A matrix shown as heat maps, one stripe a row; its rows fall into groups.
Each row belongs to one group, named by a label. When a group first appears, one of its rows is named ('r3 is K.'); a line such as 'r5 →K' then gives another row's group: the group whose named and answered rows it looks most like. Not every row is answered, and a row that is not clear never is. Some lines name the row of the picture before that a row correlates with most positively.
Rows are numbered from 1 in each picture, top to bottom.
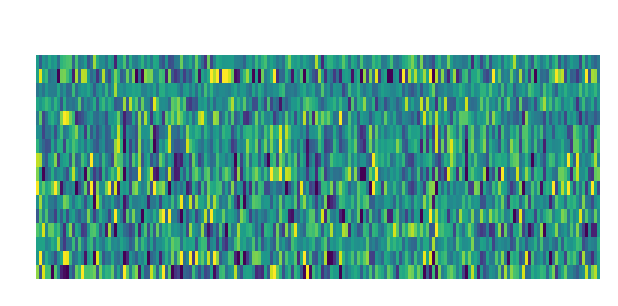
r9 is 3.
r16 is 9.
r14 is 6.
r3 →6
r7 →3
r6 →3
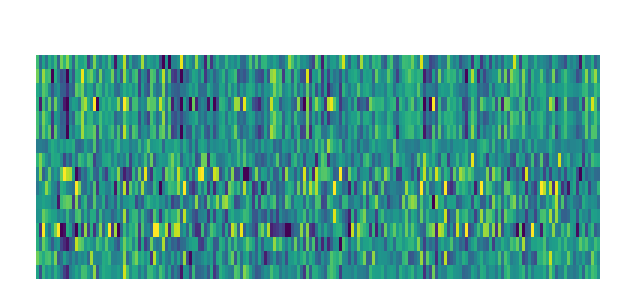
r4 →9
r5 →9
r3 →9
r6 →9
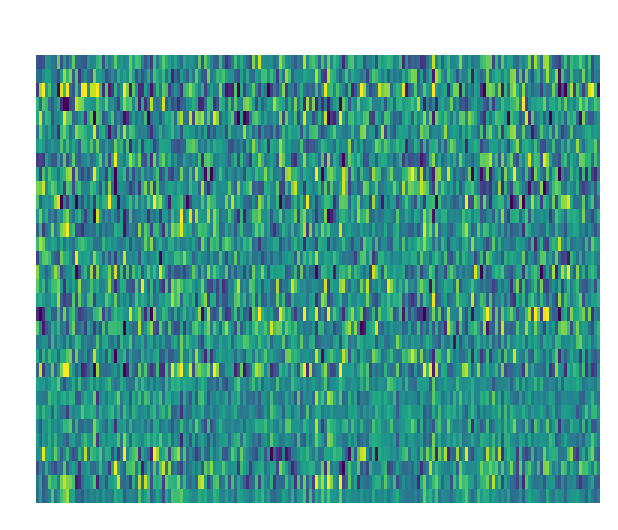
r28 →9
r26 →9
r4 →9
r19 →6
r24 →6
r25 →9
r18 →6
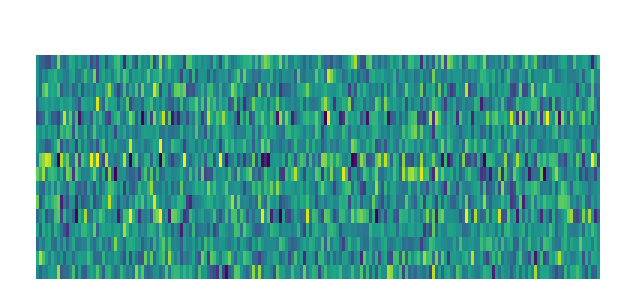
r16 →6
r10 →3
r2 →9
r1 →3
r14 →6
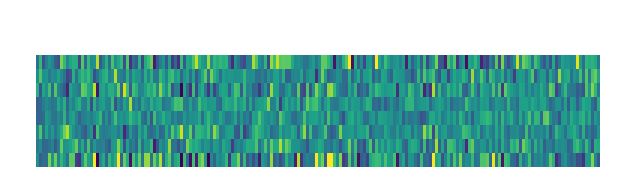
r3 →9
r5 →6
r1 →3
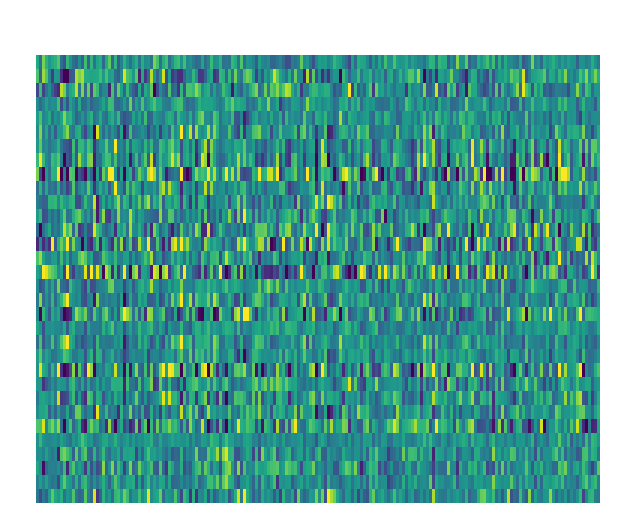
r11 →9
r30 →3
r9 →3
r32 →9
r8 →6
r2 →9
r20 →3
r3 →3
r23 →6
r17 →3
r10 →6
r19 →9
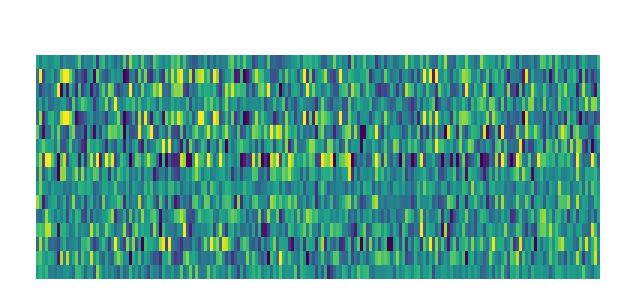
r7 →6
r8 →3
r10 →6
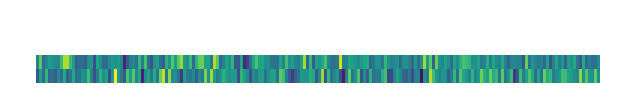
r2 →6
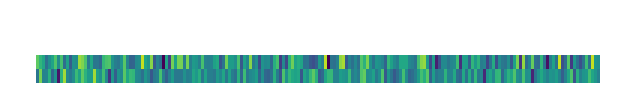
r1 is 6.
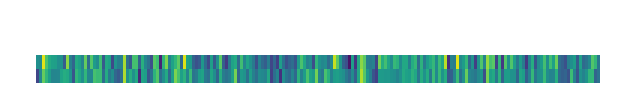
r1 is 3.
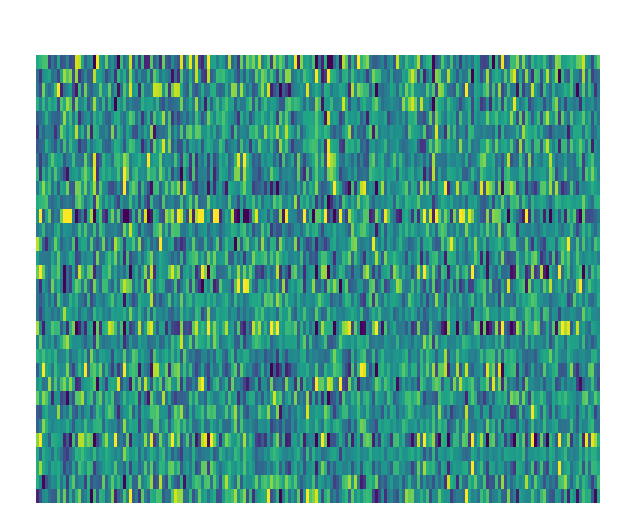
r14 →3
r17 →9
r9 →9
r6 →3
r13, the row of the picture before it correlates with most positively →2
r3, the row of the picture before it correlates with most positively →2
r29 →9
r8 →9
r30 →6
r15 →3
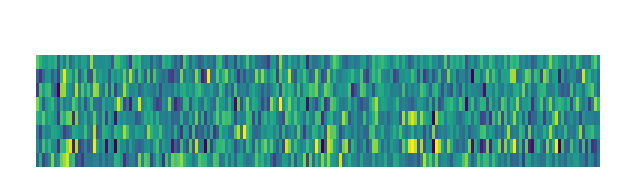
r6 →9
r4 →3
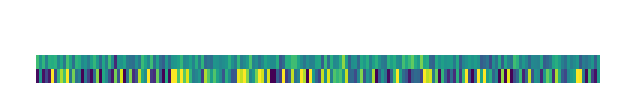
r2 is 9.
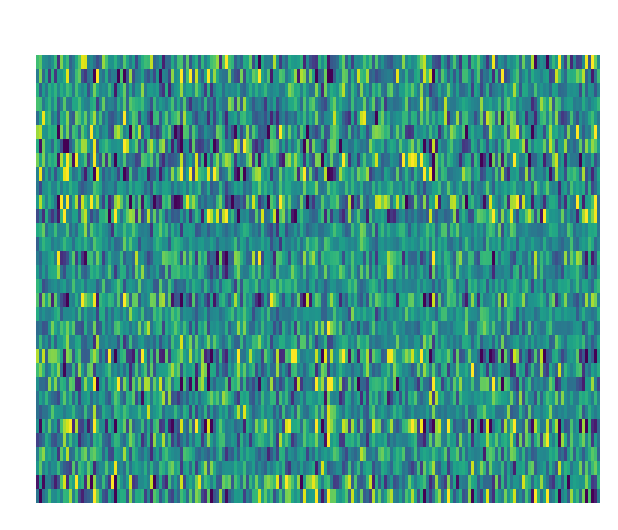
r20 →9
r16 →6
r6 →3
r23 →6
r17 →3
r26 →9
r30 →6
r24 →9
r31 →3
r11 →3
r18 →9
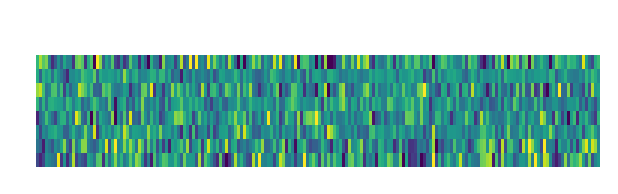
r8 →6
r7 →6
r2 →9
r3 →6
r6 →9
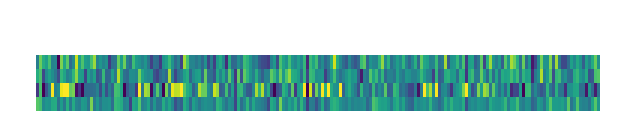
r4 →3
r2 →3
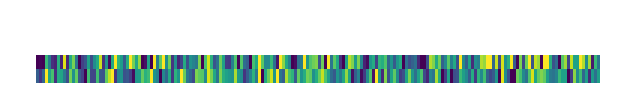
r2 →3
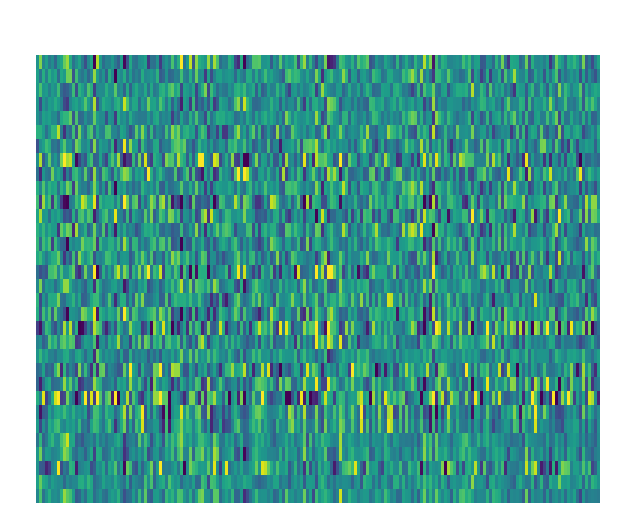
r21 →9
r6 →6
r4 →9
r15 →6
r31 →6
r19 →9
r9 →9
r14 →9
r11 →9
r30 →3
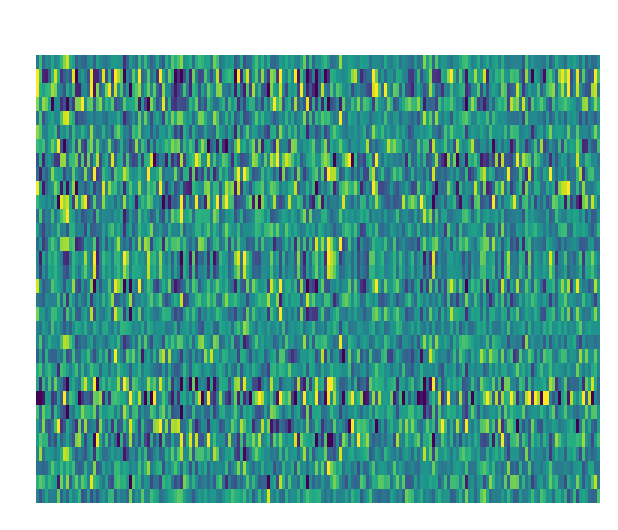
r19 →3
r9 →9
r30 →9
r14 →9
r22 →6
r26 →9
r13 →3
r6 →3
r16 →9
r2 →3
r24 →9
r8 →3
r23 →3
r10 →3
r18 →3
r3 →3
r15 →9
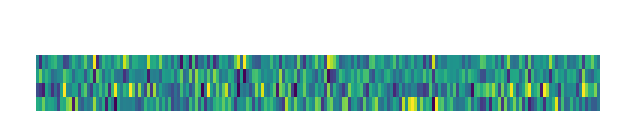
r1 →9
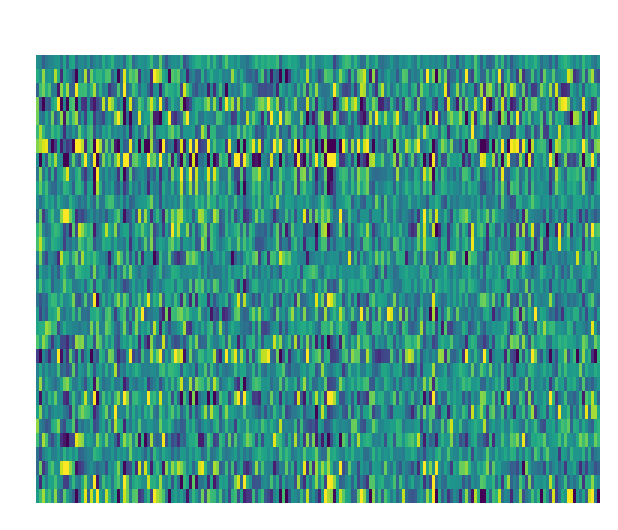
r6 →6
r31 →9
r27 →3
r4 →3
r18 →9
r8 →9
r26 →6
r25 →9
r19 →6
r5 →3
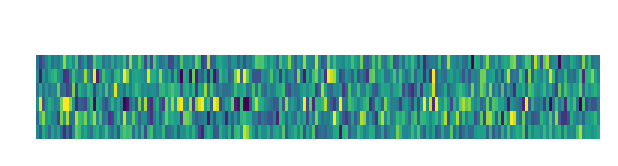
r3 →6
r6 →9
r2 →9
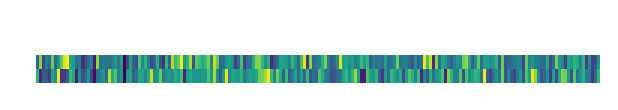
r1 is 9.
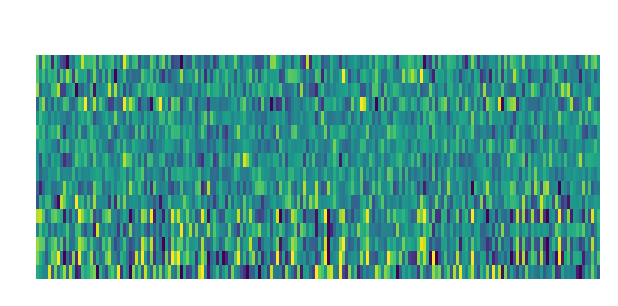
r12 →6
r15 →6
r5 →6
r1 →9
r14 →6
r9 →6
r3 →3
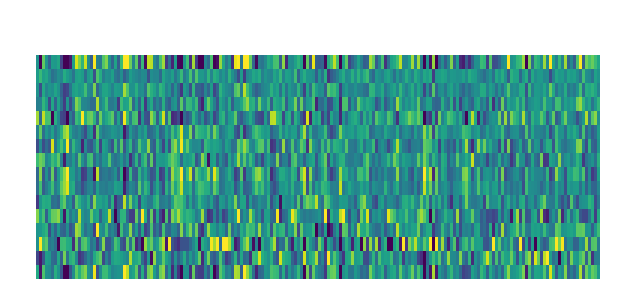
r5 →9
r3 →9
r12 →6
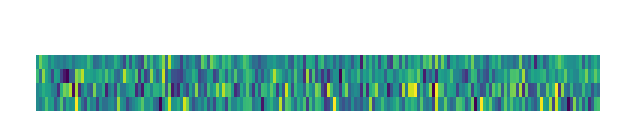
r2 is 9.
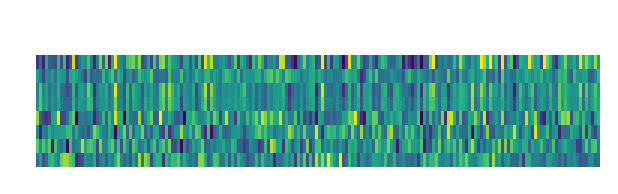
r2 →3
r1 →6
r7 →9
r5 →3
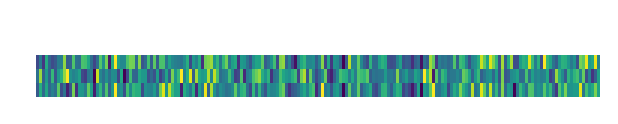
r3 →6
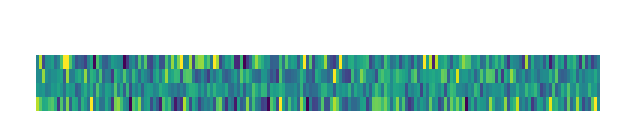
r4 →3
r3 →3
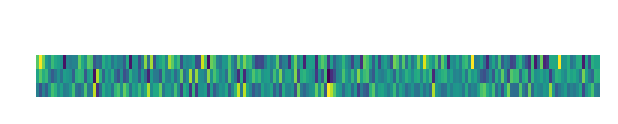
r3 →9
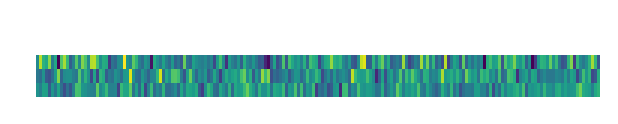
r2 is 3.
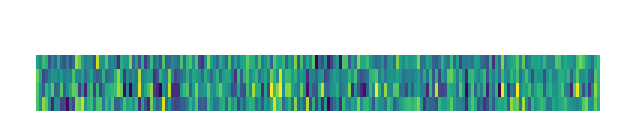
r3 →3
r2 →3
